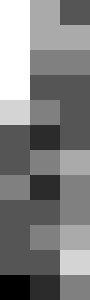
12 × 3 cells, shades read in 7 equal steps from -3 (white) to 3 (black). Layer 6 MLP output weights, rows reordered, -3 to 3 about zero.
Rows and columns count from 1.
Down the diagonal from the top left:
-3 -1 0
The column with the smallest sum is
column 1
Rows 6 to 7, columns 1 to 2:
1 2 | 1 0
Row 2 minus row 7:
-4 -1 0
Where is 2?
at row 6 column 2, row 8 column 2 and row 12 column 2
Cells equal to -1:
5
